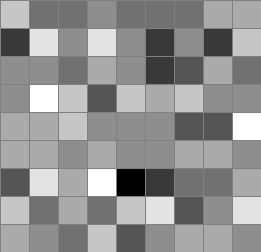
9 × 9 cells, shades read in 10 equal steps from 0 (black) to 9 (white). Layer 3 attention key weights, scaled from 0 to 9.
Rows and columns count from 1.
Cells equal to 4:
12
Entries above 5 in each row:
3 3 2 5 4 5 4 5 4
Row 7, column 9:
6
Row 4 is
5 9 7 3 7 6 7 5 5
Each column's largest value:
7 9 7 9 7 8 7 6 9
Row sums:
44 44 40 54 49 50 42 52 47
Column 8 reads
6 2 6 5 3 6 4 5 6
